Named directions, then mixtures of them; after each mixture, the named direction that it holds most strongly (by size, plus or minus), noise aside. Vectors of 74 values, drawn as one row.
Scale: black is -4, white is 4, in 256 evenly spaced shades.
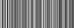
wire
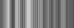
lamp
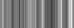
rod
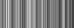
wire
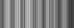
lamp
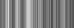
lamp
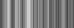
lamp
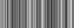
rod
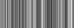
rod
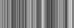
rod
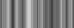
lamp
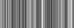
rod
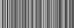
wire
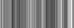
rod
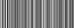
wire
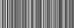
wire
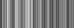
lamp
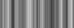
rod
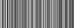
wire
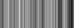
rod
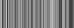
wire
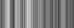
lamp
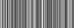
wire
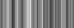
lamp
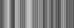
lamp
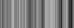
rod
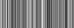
wire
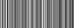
wire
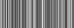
wire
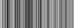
lamp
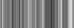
rod
